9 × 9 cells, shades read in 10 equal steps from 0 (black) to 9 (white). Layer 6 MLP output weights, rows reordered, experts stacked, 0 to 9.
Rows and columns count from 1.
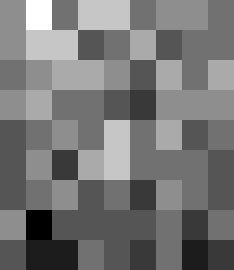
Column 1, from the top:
5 5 4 5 3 3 3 5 3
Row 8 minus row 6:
2 -5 1 -3 -4 -1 0 -2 1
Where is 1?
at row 9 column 2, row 9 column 3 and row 9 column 8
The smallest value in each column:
3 0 1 3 3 2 3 1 2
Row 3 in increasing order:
3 4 4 5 5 6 6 6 6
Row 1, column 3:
4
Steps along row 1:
up down up same down up same down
